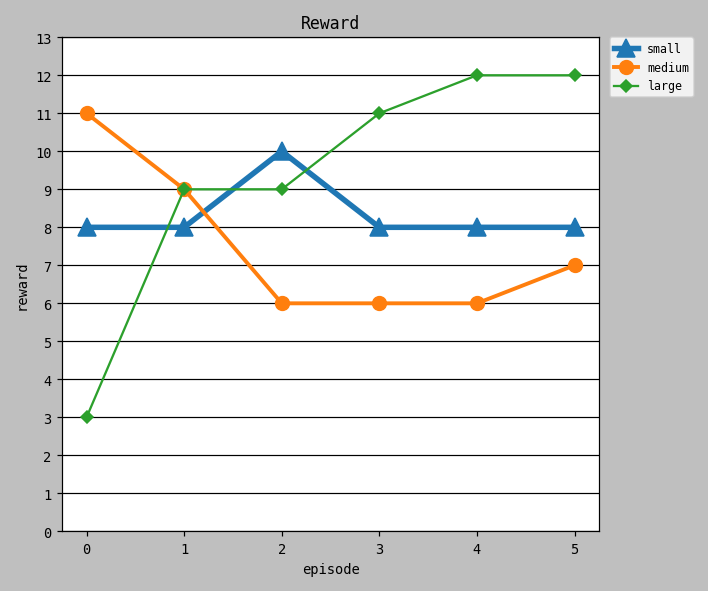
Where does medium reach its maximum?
0
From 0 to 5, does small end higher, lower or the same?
the same
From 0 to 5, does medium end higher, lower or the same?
lower
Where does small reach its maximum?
2
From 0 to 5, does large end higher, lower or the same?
higher
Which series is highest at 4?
large
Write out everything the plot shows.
Title: Reward
x-axis: episode, ticks 0 1 2 3 4 5
y-axis: reward, ticks 0 1 2 3 4 5 6 7 8 9 10 11 12 13
Legend: small, medium, large
Values:
small: 8 8 10 8 8 8
medium: 11 9 6 6 6 7
large: 3 9 9 11 12 12
